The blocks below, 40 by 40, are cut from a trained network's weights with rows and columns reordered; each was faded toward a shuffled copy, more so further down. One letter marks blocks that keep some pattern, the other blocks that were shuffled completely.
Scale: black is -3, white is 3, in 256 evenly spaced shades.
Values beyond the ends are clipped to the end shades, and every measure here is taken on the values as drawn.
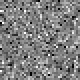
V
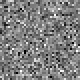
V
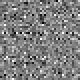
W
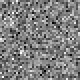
V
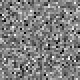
V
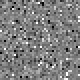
V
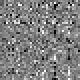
W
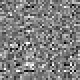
W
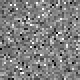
V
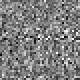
W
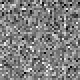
V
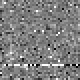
W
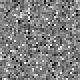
V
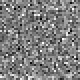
V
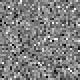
V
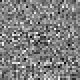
W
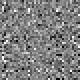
W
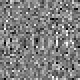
W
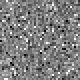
V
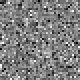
V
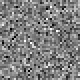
V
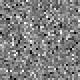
V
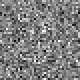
W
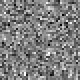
W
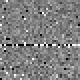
W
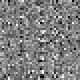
W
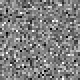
V
